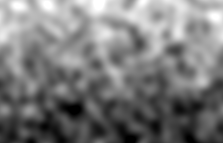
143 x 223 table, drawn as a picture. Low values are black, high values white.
Average level on the scale: 50%. Lone odd cells: none. Grain: smooth. Slope: up to the top.
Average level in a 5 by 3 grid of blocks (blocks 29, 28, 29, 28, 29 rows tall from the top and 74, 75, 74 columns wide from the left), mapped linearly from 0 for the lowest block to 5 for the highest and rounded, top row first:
555 | 434 | 233 | 111 | 000
